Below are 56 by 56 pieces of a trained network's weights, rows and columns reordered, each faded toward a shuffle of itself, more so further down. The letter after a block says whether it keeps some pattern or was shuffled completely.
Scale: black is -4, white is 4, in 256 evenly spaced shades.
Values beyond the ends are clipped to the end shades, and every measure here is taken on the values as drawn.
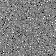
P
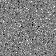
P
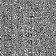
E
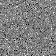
E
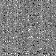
E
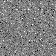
P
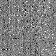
E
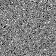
P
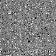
E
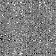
E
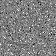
P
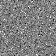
P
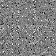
E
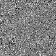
E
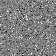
P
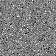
P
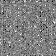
E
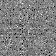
E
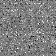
E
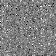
E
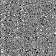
E
